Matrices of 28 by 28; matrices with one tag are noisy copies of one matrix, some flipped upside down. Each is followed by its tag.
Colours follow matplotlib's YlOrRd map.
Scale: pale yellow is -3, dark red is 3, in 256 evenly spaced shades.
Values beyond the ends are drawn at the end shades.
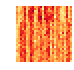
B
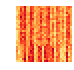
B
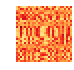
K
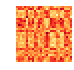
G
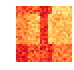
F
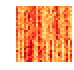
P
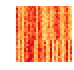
P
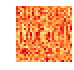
K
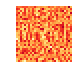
K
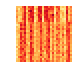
B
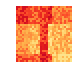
F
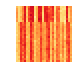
B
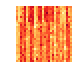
B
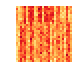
B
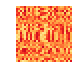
K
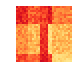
F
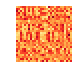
K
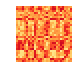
G
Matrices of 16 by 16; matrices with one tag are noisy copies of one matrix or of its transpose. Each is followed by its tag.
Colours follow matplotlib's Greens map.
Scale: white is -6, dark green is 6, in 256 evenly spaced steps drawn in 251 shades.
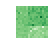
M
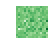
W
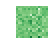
W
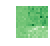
M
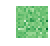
W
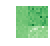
M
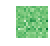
W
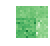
M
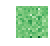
W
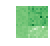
M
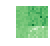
M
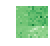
M
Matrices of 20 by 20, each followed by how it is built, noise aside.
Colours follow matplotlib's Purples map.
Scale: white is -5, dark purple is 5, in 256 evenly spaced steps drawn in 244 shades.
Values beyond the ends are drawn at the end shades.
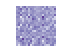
low rank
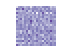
low rank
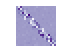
banded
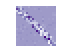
banded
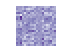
low rank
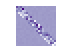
banded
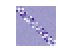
banded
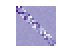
banded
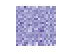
low rank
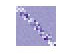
banded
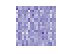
low rank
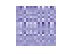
low rank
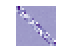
banded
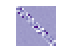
banded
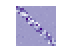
banded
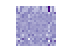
low rank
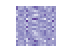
low rank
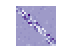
banded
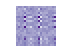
low rank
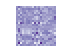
low rank
